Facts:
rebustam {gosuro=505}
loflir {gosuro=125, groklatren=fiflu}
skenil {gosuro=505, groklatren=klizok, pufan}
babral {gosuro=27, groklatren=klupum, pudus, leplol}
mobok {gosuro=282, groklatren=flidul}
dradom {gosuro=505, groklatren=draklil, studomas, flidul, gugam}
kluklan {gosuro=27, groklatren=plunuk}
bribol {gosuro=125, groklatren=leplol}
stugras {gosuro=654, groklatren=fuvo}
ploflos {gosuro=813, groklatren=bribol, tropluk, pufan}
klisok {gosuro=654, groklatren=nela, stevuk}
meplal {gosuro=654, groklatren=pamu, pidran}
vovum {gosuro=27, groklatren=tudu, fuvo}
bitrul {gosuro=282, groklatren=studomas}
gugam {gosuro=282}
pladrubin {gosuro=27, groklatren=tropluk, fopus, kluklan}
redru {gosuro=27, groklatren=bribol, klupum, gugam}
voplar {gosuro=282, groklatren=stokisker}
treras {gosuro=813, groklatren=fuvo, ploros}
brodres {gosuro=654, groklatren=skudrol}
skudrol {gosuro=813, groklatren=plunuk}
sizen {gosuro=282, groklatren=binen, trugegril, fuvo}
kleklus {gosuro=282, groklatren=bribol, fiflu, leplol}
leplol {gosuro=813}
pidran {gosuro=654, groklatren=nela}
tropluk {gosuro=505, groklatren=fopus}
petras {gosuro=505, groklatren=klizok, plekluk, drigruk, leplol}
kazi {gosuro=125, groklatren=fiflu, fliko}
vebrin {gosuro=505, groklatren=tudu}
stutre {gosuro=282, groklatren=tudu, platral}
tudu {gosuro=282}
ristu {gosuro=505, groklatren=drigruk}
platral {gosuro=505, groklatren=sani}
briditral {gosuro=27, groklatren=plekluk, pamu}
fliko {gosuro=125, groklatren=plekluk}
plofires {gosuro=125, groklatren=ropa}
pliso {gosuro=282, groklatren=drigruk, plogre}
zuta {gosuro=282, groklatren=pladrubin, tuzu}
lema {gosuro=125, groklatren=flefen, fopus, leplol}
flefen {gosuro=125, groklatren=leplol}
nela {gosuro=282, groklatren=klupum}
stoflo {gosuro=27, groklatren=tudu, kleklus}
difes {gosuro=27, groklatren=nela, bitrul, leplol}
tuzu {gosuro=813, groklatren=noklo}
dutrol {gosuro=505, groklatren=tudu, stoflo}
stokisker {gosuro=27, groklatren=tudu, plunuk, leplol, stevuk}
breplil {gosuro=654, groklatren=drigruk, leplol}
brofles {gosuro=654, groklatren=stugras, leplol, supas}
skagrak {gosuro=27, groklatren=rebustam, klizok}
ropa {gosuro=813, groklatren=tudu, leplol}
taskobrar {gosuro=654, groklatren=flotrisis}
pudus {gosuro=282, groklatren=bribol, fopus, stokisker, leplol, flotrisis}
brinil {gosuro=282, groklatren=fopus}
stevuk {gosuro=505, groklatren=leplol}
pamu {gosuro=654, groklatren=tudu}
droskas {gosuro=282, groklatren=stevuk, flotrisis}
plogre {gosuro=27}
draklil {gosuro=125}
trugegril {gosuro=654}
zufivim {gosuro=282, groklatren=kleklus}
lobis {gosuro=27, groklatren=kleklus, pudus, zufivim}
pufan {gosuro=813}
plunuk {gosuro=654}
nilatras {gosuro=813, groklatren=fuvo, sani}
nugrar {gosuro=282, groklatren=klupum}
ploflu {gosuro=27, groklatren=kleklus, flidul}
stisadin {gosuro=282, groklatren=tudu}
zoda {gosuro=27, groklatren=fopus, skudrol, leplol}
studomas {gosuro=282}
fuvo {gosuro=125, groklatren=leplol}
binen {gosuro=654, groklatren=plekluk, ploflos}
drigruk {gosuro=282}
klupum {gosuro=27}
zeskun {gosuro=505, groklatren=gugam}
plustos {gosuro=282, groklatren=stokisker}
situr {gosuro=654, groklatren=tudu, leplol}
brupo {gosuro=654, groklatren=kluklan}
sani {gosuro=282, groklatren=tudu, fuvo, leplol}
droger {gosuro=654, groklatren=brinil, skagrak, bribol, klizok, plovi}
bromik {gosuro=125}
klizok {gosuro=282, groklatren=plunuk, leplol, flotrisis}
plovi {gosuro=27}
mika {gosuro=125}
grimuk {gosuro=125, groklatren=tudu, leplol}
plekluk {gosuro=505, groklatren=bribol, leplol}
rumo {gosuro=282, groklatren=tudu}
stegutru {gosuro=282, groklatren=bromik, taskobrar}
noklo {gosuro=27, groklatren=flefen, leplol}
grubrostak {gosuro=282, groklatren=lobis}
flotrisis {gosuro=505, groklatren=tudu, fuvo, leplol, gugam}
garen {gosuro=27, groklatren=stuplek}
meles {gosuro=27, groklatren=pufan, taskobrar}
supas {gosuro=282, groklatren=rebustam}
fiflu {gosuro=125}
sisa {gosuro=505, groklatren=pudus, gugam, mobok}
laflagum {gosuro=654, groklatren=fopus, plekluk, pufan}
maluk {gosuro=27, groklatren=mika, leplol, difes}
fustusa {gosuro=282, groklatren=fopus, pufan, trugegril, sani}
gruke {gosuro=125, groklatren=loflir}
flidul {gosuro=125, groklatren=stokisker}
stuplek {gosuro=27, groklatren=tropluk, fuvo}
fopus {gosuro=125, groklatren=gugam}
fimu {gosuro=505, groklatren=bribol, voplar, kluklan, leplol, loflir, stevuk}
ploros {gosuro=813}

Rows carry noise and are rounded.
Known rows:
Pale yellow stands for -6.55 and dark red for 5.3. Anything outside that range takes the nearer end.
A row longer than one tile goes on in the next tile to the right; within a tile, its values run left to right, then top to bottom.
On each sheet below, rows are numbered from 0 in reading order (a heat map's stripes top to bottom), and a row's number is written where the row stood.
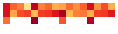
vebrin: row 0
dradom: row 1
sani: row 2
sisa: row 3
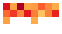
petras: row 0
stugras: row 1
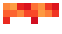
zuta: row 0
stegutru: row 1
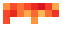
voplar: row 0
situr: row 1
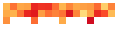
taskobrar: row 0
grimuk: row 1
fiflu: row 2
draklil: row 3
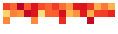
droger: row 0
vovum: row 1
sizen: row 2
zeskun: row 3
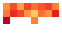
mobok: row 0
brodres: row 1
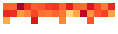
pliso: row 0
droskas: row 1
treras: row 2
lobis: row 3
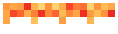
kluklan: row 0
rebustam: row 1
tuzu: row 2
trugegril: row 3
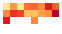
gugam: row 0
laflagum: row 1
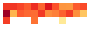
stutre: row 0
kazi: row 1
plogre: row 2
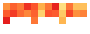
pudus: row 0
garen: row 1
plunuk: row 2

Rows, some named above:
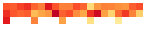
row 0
droskas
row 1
laflagum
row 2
fliko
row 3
drigruk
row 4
plogre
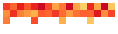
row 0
gruke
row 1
klisok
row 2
pamu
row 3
ristu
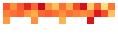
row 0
noklo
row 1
pidran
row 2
skagrak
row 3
studomas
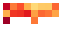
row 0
dradom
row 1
fopus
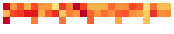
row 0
sisa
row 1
platral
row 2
droger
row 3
bromik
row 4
fliko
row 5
plunuk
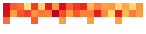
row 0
vebrin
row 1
skenil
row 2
briditral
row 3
fiflu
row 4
fuvo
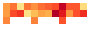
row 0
klupum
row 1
ploflos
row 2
dutrol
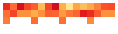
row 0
kazi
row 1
pladrubin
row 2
tropluk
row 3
supas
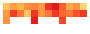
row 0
bribol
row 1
stegutru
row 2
flotrisis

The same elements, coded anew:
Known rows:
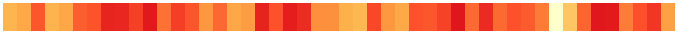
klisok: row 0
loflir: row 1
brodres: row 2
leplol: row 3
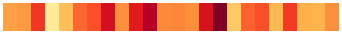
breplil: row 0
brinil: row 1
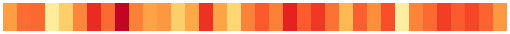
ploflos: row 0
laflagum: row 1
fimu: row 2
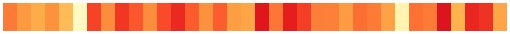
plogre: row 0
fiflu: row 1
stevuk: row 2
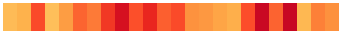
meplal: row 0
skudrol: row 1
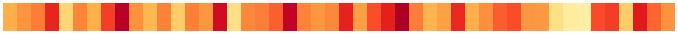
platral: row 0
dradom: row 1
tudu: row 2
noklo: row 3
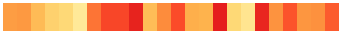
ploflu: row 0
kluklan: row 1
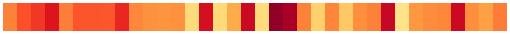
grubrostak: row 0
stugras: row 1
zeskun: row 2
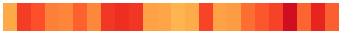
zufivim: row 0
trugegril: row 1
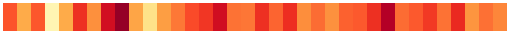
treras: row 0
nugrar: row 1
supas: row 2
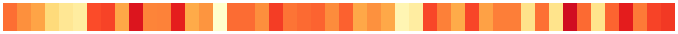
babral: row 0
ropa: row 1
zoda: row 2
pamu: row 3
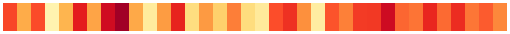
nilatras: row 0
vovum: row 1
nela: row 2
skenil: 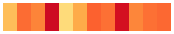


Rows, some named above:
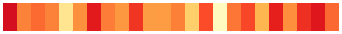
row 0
lema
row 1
situr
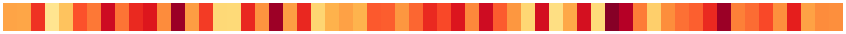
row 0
brofles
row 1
fuvo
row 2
plunuk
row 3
stugras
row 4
gugam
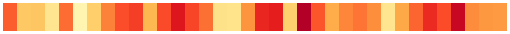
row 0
stoflo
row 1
bribol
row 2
tuzu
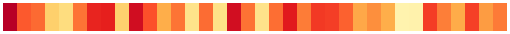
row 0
flefen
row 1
pamu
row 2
zoda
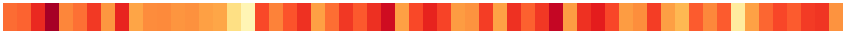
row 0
gugam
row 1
redru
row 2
klizok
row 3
klizok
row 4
petras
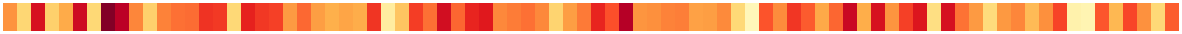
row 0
stugras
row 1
pudus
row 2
brofles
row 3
ploros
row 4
meles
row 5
sani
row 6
pladrubin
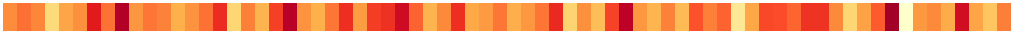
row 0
pufan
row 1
platral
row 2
stutre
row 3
platral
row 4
petras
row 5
tropluk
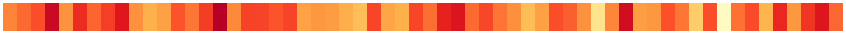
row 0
mobok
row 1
droskas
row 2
taskobrar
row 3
vebrin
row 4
situr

